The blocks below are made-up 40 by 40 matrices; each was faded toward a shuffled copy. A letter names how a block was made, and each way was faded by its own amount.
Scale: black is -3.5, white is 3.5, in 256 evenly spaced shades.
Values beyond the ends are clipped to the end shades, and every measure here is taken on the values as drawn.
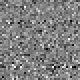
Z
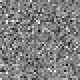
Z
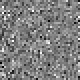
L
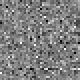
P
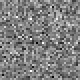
Z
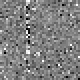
L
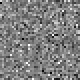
P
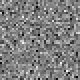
P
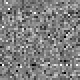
Z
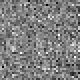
P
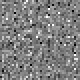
L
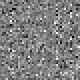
L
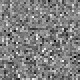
Z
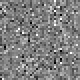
L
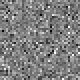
P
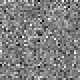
P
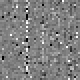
L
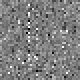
L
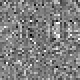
P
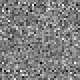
Z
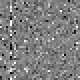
L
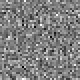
Z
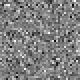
Z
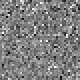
P
